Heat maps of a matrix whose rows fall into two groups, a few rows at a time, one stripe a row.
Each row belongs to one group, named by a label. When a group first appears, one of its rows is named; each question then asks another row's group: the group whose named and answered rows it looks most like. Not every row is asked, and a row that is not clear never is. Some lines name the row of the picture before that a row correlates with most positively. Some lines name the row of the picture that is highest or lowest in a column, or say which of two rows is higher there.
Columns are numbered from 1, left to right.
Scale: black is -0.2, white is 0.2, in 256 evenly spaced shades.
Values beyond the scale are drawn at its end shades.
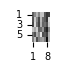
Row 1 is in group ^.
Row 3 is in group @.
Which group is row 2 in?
@
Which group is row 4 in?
^
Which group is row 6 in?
@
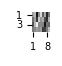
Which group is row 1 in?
@
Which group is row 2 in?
@
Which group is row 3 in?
^
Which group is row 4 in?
@
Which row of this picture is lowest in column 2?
4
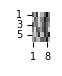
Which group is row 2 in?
^
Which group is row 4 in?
@
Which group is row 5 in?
^
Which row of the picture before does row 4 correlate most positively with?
4
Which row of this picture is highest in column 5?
5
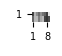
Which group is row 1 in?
@
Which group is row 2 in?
^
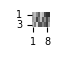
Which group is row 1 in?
^
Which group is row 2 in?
@
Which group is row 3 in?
^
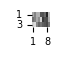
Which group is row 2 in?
@
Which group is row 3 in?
^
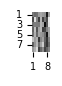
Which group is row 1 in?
@
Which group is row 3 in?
@
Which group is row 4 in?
@
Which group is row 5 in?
@
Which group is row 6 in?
^
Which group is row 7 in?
^
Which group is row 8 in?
^
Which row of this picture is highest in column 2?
2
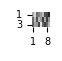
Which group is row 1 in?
^
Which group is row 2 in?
@
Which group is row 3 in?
@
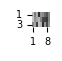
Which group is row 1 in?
^
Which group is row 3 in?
@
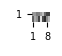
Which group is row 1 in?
^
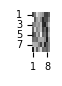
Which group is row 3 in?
@
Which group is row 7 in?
^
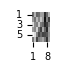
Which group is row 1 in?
@
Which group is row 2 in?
^
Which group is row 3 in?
^
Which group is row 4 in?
^
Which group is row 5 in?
^
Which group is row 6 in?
@
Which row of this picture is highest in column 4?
3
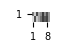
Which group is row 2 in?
^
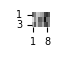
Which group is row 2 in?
^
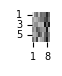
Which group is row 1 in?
^
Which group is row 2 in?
^
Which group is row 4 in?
@
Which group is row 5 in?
^
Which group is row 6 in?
@
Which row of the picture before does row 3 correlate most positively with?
1
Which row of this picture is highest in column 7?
4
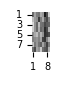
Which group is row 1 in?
@
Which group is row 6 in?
@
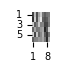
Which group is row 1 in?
@
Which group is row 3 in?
^
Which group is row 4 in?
@
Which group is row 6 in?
@
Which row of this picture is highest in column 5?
2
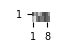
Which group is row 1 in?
@
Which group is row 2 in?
^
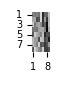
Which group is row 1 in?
@
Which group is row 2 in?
@
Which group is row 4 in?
@
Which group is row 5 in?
^
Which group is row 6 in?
^
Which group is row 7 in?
^
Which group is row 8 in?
^
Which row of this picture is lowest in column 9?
6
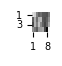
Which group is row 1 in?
^
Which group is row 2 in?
@
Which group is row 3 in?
@
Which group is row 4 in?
@
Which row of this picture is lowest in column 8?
4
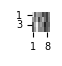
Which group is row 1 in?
^
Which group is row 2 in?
^
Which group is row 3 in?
^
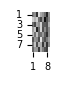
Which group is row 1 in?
@
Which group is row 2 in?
^
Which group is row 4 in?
@
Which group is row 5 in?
^
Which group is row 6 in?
@
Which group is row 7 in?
@
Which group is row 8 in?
@
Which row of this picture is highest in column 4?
1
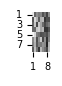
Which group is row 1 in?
^
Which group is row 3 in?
@
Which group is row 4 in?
^
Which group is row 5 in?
^
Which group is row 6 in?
@
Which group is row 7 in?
@
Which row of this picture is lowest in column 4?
8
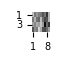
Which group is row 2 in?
@
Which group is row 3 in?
^
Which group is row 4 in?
@
